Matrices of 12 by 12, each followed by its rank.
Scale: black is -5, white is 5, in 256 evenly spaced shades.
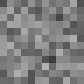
full rank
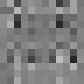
two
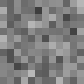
full rank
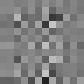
two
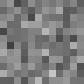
full rank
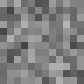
full rank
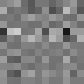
two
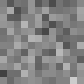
full rank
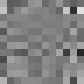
two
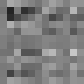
two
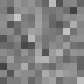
full rank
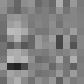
two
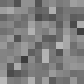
full rank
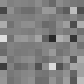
two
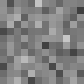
full rank
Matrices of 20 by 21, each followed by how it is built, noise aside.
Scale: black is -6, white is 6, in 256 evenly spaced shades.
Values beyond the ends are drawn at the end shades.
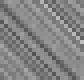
Toeplitz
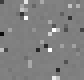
sparse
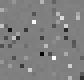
sparse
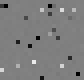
sparse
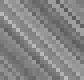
Toeplitz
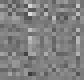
low rank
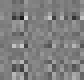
low rank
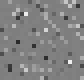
sparse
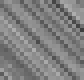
Toeplitz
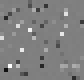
sparse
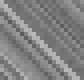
Toeplitz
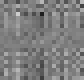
low rank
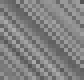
Toeplitz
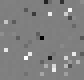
sparse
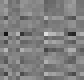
low rank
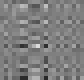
low rank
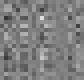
low rank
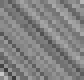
Toeplitz
